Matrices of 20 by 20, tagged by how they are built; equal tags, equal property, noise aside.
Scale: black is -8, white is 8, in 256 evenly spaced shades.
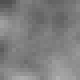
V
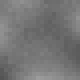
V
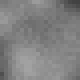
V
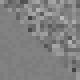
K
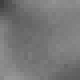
V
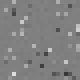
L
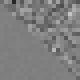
K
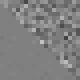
K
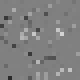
L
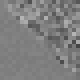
K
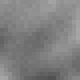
V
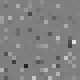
L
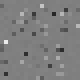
L
